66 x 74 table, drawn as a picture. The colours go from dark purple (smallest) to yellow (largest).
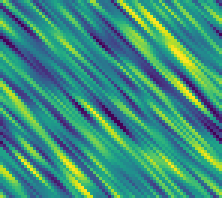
Streaks slant down to the right. On average the colour sits 50% of the way up the scale. There is no overall slope. The histogram is bell-shaped.
